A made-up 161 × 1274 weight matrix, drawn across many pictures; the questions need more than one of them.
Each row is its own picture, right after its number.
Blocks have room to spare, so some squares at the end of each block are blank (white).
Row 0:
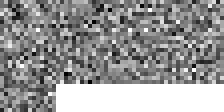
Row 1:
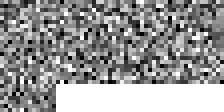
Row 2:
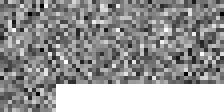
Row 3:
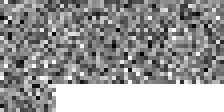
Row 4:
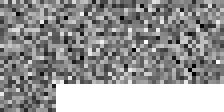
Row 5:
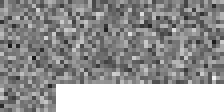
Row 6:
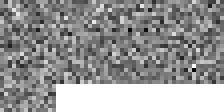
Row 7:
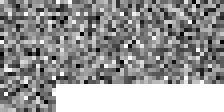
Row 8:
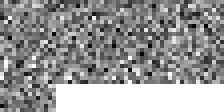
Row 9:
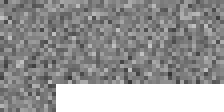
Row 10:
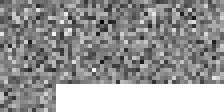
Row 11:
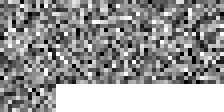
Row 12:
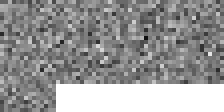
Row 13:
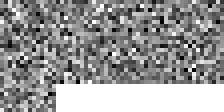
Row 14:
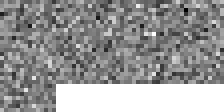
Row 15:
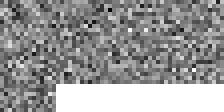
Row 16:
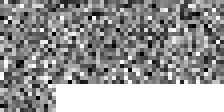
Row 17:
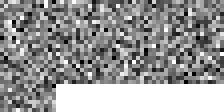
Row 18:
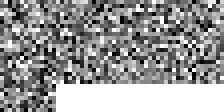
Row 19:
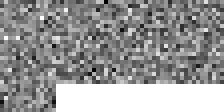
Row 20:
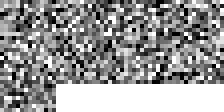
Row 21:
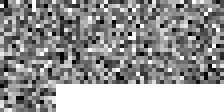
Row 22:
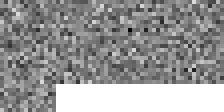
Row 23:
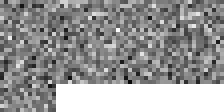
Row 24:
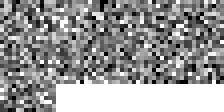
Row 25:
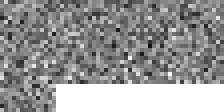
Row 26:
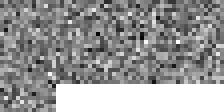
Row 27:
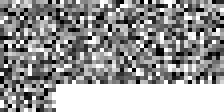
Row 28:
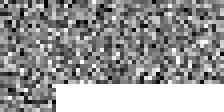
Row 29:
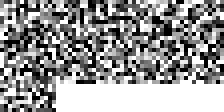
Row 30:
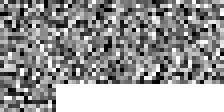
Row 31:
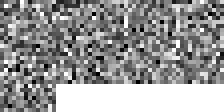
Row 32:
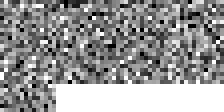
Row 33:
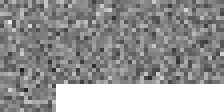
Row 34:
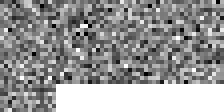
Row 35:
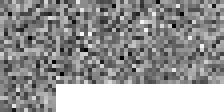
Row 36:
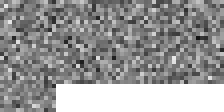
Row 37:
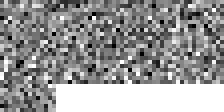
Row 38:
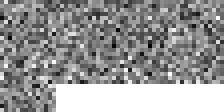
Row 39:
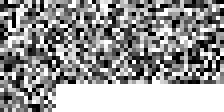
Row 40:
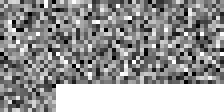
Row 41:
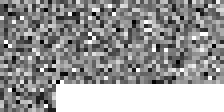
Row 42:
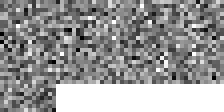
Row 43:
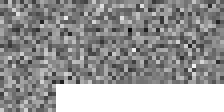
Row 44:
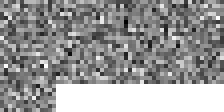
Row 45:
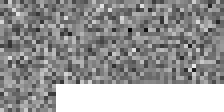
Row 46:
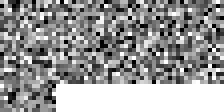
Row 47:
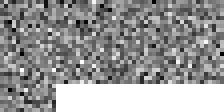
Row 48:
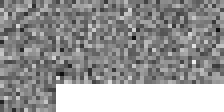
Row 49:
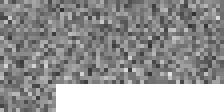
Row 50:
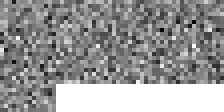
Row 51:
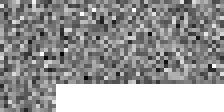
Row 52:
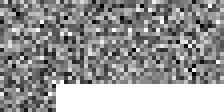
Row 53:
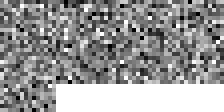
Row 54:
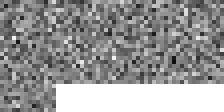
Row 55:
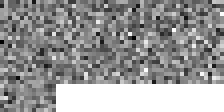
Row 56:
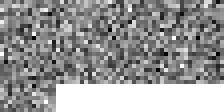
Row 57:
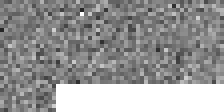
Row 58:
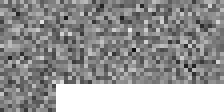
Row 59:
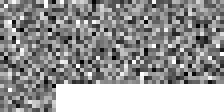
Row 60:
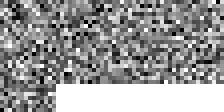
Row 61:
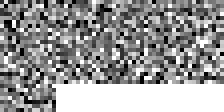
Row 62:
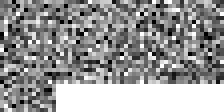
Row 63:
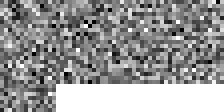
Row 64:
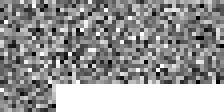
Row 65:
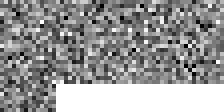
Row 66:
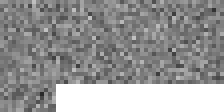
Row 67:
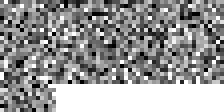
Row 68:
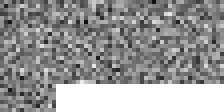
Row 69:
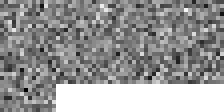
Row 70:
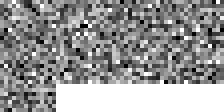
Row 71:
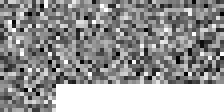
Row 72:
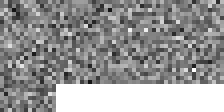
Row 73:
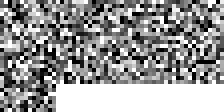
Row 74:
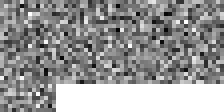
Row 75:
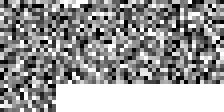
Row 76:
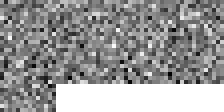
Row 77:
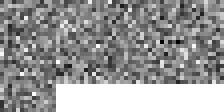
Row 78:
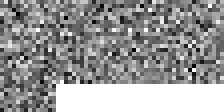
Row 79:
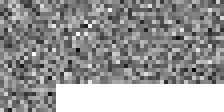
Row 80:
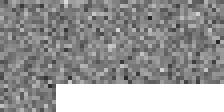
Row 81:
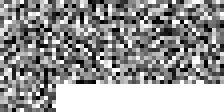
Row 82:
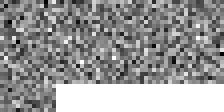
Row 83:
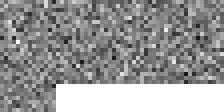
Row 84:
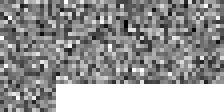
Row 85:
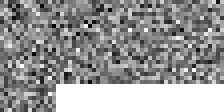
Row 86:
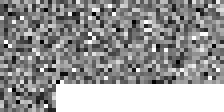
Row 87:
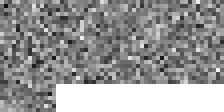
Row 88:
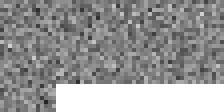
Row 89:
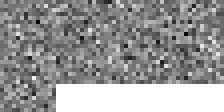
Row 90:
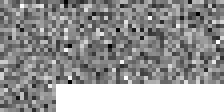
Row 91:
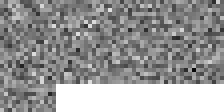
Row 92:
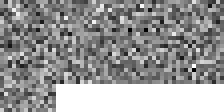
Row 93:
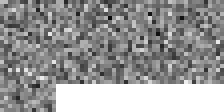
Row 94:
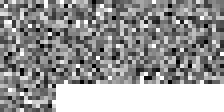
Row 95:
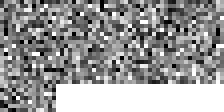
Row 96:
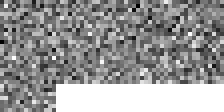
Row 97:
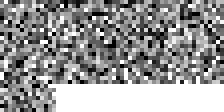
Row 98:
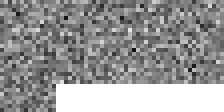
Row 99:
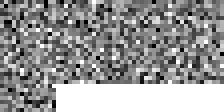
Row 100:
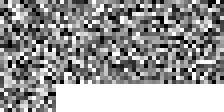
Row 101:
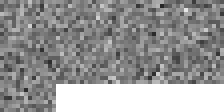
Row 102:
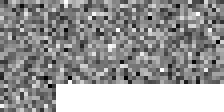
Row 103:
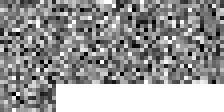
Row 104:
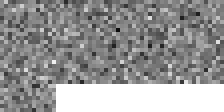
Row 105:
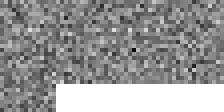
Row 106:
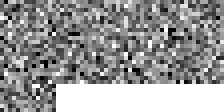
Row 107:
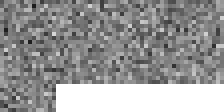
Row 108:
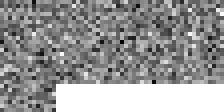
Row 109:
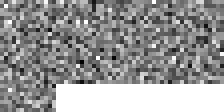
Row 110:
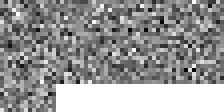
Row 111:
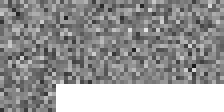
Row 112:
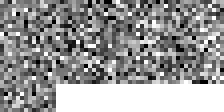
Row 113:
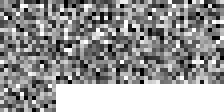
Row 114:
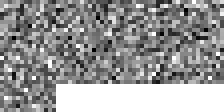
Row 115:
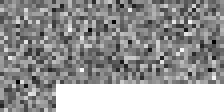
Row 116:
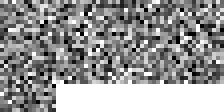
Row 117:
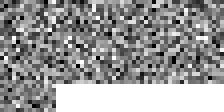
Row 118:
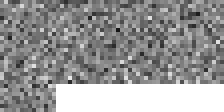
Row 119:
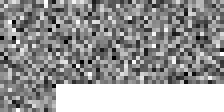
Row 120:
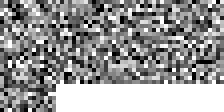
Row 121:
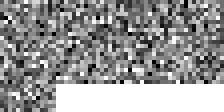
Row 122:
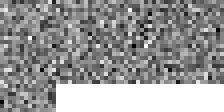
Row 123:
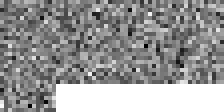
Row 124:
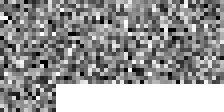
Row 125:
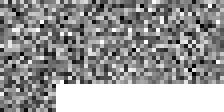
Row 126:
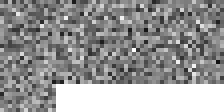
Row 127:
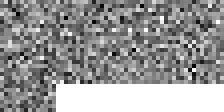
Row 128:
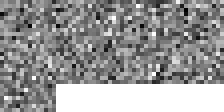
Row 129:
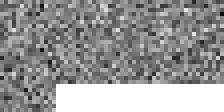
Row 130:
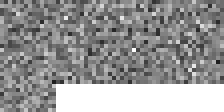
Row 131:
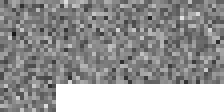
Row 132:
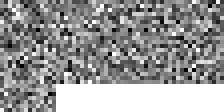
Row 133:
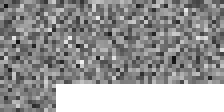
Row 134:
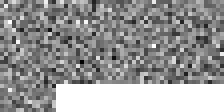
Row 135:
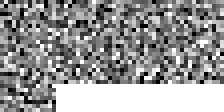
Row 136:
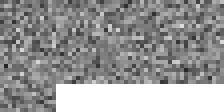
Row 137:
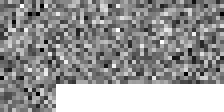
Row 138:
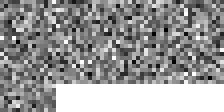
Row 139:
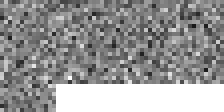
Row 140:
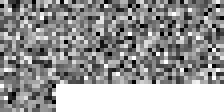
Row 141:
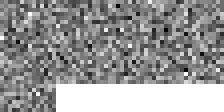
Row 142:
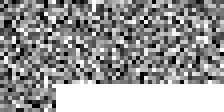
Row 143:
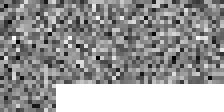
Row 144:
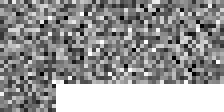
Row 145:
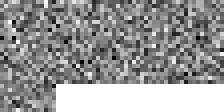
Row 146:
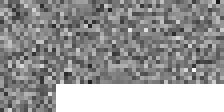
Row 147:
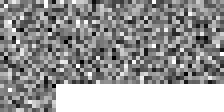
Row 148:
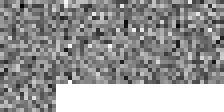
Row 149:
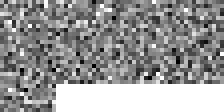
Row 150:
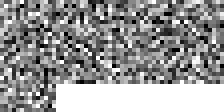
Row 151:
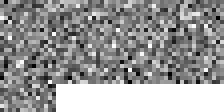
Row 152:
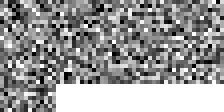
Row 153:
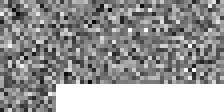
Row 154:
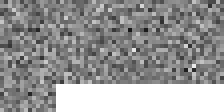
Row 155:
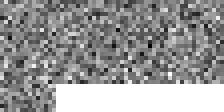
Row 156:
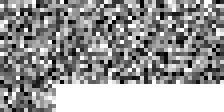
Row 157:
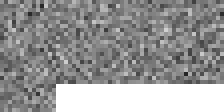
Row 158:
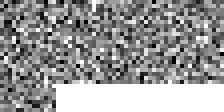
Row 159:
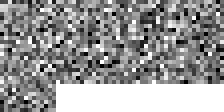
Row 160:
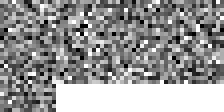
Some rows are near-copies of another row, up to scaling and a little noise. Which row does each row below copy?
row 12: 159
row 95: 107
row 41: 86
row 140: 46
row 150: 81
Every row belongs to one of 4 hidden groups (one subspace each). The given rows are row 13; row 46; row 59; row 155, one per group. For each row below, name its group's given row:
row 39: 59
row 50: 46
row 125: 13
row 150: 59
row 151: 155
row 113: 155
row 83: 59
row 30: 59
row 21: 46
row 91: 13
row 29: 59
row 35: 46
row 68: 59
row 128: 59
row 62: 46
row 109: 59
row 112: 46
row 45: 13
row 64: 46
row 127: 13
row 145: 59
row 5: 46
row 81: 59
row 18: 13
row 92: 13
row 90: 155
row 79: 13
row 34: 13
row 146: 13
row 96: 46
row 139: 155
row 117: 59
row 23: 155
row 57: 46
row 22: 13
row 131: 155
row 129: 59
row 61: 59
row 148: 155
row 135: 59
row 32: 155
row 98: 13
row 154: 13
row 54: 59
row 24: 46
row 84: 155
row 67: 155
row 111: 13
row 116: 13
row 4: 13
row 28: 59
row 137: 59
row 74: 59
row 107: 46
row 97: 155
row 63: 13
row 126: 13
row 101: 59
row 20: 59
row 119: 59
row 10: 46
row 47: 59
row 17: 59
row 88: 46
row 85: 13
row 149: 59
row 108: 46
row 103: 46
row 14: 59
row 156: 46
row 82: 59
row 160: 13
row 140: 46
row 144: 13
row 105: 13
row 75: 155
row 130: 13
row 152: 13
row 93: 155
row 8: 155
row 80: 155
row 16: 155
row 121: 155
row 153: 13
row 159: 46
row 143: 59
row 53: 155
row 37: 155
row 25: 155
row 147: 59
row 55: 46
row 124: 155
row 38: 155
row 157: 59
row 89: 46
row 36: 59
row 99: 59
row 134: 59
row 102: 155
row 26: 46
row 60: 13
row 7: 46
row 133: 59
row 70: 13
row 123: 46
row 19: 46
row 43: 13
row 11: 59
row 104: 155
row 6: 13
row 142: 59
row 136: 46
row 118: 155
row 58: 13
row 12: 46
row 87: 46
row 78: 13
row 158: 59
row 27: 46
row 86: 46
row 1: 46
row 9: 155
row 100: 13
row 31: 155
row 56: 46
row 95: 46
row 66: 46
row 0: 13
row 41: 46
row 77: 46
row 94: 59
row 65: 13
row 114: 59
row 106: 155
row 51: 46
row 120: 13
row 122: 46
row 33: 59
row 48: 46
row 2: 59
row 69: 59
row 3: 155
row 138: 59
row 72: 13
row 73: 13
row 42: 46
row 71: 59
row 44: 155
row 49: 155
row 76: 155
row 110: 13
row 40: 59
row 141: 59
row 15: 13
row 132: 13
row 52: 13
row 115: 46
